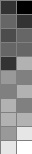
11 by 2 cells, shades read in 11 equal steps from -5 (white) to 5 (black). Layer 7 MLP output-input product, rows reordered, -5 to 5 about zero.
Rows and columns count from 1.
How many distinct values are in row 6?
2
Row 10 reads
-1 -4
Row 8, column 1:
-2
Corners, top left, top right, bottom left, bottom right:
3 5 -4 -5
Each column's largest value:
3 5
